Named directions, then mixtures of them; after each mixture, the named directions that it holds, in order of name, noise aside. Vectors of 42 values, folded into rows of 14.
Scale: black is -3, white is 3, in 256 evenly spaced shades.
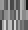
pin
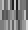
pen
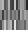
pen, pin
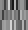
pen, pin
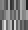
pin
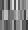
pen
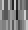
pen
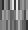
pen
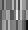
pen, pin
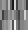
pen, pin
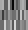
pen, pin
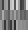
pen, pin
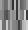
pen, pin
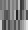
pen, pin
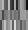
pen, pin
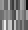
pin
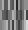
pen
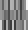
pin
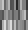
pen, pin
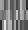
pin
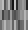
pen, pin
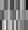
pin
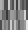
pen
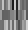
pen
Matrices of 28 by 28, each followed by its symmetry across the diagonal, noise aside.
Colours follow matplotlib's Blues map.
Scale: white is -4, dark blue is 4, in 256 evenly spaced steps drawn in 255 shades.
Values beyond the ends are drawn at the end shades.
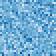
antisymmetric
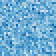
antisymmetric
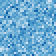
symmetric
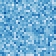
antisymmetric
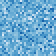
neither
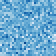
neither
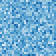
neither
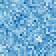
symmetric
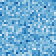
neither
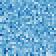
neither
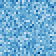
neither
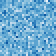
neither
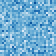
antisymmetric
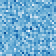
antisymmetric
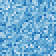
symmetric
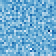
antisymmetric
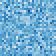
neither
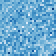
symmetric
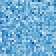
antisymmetric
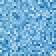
symmetric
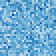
antisymmetric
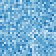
symmetric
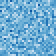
symmetric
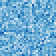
antisymmetric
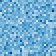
symmetric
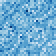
symmetric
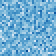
neither
